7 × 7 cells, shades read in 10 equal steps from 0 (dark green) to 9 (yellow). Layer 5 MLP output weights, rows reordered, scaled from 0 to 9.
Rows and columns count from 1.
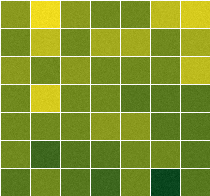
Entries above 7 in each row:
2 0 0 1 0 0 0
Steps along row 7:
up down down up down up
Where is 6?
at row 2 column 4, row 2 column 5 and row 2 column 7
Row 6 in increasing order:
2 3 3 3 4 4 4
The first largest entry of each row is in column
2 2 7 2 4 1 2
